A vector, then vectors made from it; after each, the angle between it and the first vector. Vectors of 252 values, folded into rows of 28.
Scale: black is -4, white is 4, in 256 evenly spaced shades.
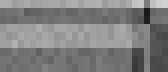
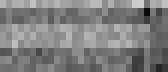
nearly parallel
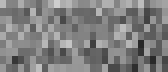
partly aligned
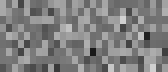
orthogonal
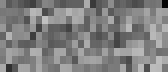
partly opposed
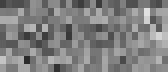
partly opposed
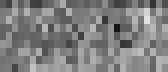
partly opposed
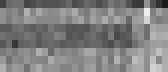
nearly opposite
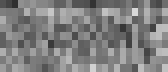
partly opposed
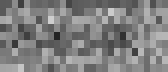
partly opposed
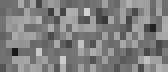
orthogonal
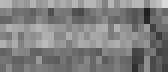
nearly parallel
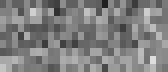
partly opposed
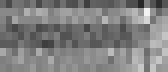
nearly opposite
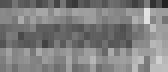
nearly opposite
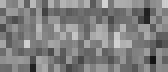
partly aligned
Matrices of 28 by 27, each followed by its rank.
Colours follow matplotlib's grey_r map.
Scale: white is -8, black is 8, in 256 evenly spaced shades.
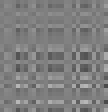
one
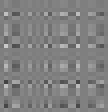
one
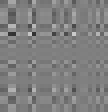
one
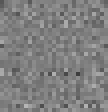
five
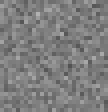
full rank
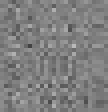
five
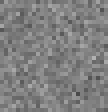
full rank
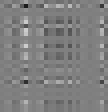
one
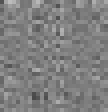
five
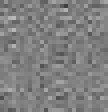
five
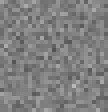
full rank
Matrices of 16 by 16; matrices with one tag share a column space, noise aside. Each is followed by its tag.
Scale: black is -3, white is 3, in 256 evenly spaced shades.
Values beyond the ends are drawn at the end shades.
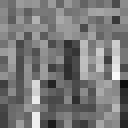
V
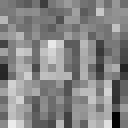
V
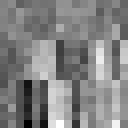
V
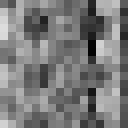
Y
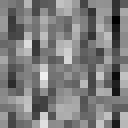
Y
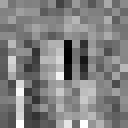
V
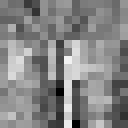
V
